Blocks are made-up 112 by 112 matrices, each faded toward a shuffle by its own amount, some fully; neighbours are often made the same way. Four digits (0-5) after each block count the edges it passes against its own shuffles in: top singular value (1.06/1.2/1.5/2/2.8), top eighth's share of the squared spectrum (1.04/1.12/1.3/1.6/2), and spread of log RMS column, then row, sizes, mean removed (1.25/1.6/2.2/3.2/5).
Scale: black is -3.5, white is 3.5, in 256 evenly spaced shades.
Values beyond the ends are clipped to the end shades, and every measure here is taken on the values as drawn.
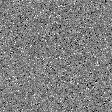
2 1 0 0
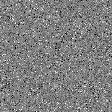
3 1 0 0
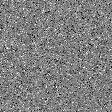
0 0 0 0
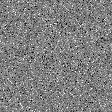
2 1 0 0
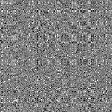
5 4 3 3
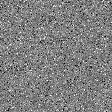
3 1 0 1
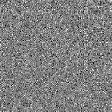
4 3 2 2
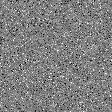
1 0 0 0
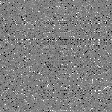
4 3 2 2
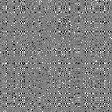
5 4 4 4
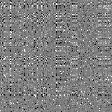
5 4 3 3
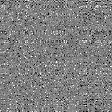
4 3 2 2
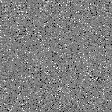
4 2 1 1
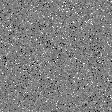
0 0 0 0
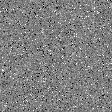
0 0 1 0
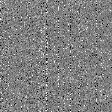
2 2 3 0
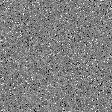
0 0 1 0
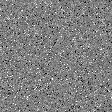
0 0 0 0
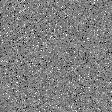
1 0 1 0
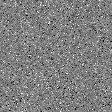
0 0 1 0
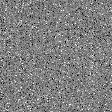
0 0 1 0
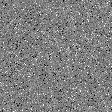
0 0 0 0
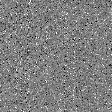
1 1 2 0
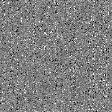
1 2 3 0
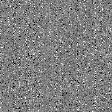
1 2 3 0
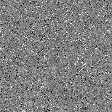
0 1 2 0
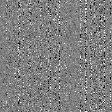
2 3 4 0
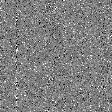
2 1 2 0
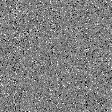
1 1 1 0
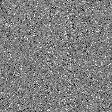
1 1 2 0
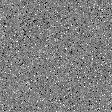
0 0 0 0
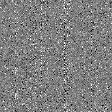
2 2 3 0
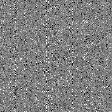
2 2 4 0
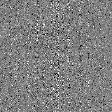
2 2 3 0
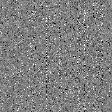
2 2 3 0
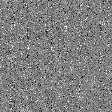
1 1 2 0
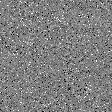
0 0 0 0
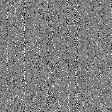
2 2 3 0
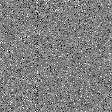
1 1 2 0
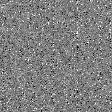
1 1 2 0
